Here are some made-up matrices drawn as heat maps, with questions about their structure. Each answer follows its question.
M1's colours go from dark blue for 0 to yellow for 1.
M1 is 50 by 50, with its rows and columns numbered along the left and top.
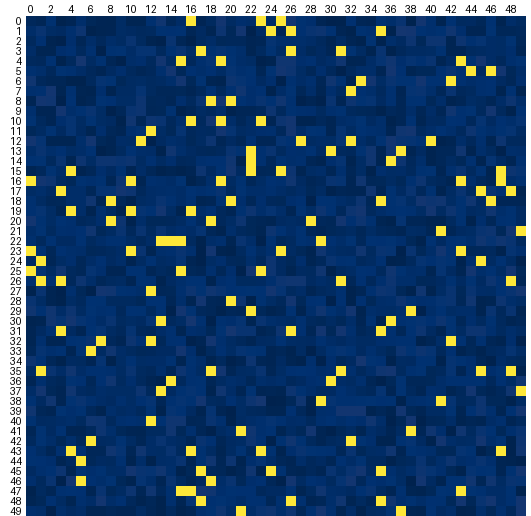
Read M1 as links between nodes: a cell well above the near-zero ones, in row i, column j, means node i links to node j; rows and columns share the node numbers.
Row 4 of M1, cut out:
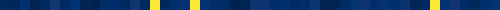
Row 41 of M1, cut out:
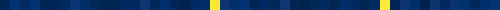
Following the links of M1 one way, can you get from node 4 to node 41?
yes
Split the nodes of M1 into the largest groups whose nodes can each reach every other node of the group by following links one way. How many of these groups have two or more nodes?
3
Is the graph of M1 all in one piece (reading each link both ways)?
no
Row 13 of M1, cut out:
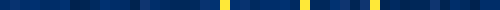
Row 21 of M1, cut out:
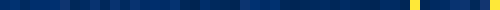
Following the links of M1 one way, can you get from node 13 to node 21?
yes
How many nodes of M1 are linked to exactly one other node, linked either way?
7
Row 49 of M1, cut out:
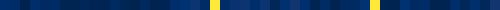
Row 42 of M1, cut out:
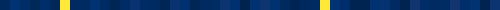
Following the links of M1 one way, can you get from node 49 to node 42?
no
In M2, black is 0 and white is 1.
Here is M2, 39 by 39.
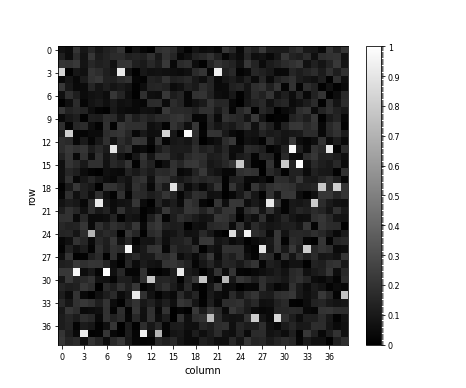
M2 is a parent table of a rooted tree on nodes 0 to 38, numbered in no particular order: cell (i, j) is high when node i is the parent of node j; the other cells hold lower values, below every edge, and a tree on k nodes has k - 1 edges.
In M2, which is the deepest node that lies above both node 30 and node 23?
15
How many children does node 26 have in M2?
3
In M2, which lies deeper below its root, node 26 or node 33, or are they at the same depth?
node 33
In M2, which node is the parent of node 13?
37
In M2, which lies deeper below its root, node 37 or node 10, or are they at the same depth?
node 10
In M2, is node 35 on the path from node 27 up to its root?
yes
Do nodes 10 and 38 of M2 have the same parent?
yes
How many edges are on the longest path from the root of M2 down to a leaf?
3
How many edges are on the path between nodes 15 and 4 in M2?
2
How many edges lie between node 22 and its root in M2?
3
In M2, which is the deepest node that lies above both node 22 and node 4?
15
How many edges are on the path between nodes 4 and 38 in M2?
4
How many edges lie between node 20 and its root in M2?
2
